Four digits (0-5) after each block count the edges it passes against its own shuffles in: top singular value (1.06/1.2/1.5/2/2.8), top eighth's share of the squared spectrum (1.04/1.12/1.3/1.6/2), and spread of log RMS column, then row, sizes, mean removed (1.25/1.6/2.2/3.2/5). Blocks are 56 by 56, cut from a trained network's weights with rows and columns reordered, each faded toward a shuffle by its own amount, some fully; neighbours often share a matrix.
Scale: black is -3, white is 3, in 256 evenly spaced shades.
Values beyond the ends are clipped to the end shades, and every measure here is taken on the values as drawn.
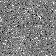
0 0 0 0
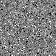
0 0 0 0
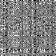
3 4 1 3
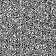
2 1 0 1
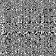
3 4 1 3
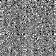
2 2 0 2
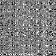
3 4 2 3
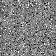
1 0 0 0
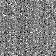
2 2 0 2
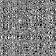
3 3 1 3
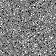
0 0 0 0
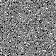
0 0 0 0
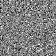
2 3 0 1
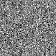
2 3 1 0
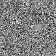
2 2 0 1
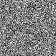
2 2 0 0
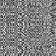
4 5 3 2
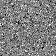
0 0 0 0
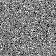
0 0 0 0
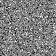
1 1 0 0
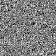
2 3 1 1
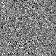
2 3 1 1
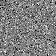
1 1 0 0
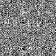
3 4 2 2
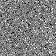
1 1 0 0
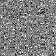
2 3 2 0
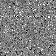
2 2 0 1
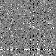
3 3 2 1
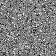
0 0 0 0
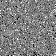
1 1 0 0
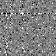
3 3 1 1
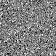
1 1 0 0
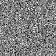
2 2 1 0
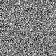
2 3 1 0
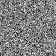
2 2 0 0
